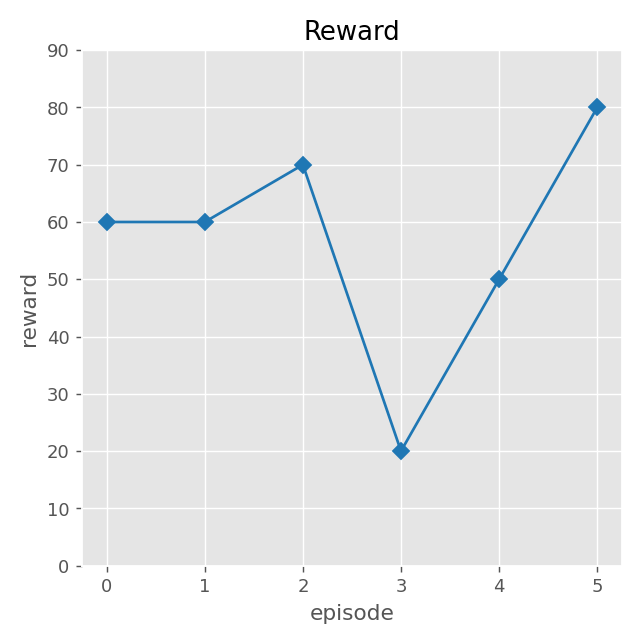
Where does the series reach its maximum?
5
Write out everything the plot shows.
Title: Reward
x-axis: episode, ticks 0 1 2 3 4 5
y-axis: reward, ticks 0 10 20 30 40 50 60 70 80 90
Values:
60 60 70 20 50 80
